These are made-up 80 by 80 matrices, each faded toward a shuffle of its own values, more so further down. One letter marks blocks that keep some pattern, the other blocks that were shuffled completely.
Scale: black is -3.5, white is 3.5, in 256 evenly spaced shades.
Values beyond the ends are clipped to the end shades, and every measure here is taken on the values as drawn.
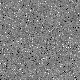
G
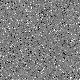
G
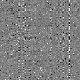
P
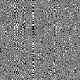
P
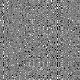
P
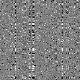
P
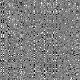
P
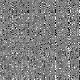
P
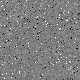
G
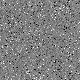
G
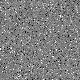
G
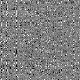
P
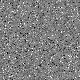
G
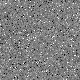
G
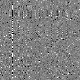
P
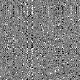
P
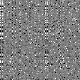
P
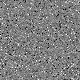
G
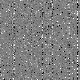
P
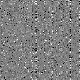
P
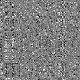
P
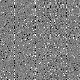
P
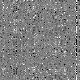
P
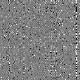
P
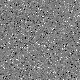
G
